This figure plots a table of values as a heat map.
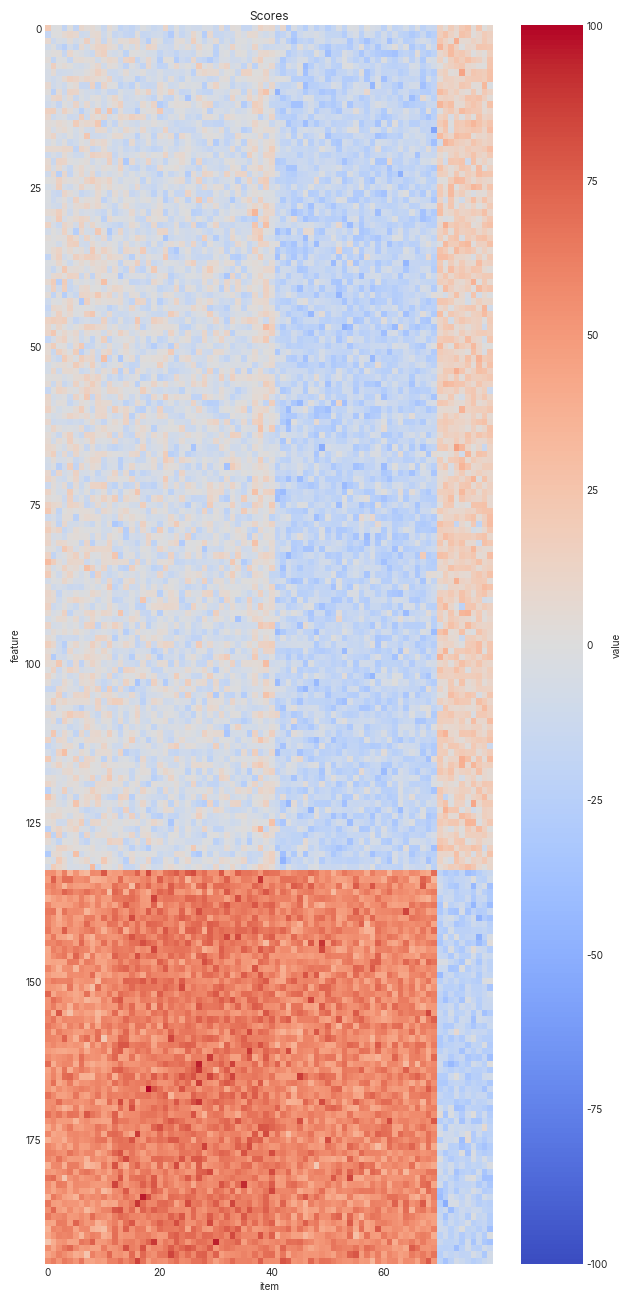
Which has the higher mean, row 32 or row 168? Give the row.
168
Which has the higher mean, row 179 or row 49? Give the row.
179
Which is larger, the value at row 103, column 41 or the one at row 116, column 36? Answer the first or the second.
the second
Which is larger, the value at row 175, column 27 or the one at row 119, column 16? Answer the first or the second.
the first
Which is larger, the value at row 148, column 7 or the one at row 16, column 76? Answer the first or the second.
the first
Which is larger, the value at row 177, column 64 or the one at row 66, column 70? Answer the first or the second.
the first
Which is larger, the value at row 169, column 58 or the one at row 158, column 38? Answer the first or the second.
the second
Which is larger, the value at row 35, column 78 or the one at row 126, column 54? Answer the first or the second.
the first
